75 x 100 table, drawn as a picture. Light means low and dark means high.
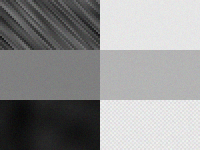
It is made of 3 by 2 panels. Panel 1,1: high, slanting down to the right. Panel 1,2: very low, flat. Panel 2,1: middling, flat. Panel 2,2: low, flat. Panel 3,1: very high, smooth, faint in contrast. Panel 3,2: very low, checkered, faint in contrast.
